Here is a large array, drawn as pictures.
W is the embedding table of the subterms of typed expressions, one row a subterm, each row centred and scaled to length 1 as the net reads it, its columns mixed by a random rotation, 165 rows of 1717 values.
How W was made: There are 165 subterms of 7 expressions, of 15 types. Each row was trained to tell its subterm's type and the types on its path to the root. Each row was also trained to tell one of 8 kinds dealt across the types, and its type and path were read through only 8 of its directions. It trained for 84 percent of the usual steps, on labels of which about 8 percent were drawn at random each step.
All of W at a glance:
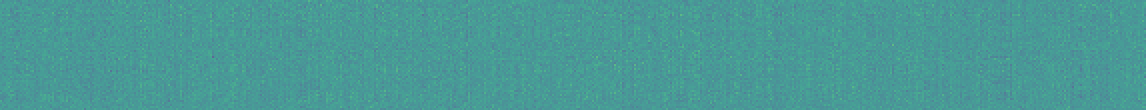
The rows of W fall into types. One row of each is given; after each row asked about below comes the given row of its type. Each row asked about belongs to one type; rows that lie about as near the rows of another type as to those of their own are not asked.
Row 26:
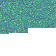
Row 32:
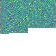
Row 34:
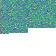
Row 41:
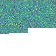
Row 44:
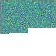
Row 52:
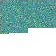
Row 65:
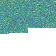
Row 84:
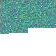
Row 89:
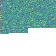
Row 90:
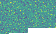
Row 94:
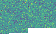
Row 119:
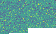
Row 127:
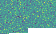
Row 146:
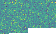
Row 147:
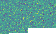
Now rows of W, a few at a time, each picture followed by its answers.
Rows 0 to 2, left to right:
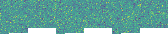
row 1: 52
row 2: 84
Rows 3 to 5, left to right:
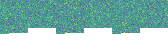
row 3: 34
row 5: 146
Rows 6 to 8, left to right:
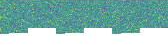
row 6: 94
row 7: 119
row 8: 34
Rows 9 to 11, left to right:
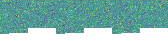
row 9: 94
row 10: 147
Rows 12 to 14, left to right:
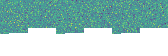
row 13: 90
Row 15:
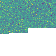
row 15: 94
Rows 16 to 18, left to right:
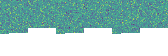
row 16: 90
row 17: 41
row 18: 146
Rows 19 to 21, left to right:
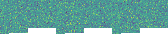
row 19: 34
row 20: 84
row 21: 52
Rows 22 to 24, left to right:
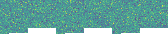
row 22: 90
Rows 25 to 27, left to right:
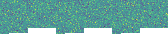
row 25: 32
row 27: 146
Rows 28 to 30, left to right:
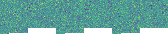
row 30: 147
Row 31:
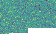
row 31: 52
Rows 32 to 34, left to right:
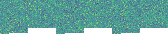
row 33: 94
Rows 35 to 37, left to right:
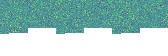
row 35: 84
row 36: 94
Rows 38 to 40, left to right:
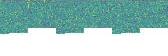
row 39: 147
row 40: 127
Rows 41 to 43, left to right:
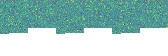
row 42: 32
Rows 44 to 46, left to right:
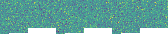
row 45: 52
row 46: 89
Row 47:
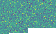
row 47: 32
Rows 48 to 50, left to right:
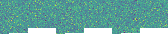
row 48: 32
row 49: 90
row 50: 119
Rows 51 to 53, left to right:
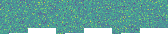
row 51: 127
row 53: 32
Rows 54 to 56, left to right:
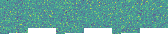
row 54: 119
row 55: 84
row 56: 32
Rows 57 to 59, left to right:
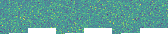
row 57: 84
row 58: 65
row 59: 146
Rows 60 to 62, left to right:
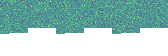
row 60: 127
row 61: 26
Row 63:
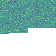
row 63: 94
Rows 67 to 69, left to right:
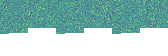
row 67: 65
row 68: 146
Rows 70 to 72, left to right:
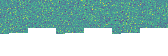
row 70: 127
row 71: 65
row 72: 84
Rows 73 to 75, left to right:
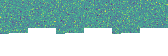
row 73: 94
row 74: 41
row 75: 147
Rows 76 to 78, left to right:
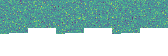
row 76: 90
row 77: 147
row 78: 94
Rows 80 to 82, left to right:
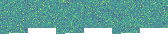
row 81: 26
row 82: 32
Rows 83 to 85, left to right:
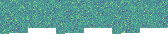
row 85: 90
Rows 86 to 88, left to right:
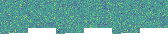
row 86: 84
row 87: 52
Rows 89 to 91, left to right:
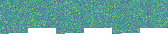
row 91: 94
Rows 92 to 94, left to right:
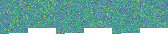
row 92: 32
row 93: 89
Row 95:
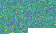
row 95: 34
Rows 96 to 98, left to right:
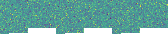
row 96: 52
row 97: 127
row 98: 147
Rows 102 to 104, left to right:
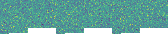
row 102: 52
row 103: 147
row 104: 32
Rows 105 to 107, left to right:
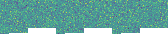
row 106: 32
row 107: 89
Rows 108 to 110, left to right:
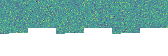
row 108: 119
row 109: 52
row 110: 26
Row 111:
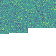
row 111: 89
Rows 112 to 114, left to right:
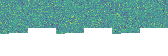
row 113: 90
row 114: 41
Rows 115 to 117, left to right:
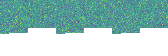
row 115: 26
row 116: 127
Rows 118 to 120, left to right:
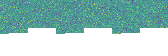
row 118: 52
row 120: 90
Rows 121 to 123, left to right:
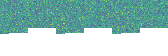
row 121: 94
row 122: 127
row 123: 34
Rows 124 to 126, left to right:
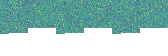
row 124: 84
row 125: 65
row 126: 147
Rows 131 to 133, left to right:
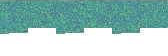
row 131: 65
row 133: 34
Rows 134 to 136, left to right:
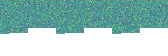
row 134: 146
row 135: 89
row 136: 119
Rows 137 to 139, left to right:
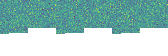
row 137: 32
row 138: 34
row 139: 147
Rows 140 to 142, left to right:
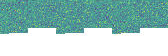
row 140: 52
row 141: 89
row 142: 84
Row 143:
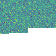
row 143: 90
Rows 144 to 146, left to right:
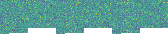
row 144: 127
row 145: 84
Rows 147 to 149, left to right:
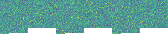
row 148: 84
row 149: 52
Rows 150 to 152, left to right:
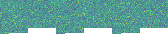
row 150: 26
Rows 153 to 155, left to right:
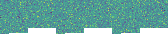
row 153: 127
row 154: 147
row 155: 94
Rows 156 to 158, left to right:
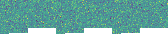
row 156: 89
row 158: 119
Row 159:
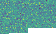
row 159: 119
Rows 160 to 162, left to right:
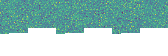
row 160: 147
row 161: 26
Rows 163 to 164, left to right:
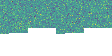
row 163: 34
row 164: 127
